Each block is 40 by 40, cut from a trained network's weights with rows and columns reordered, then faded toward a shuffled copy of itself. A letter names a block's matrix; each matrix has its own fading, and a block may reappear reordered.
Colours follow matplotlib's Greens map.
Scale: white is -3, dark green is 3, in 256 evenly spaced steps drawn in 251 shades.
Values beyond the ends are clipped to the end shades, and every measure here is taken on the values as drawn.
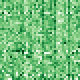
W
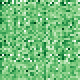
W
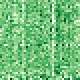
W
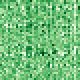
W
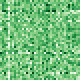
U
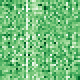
W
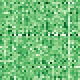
U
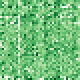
W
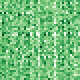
W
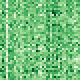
U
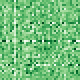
U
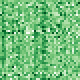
U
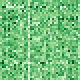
U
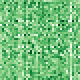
W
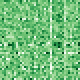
U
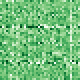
U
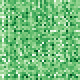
W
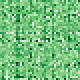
U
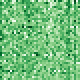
W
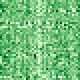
W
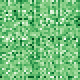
U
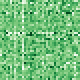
U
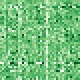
U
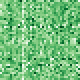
U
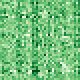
U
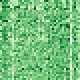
U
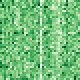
U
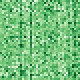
W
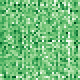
W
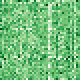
W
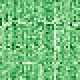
W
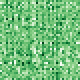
U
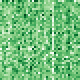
W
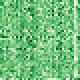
W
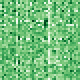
W
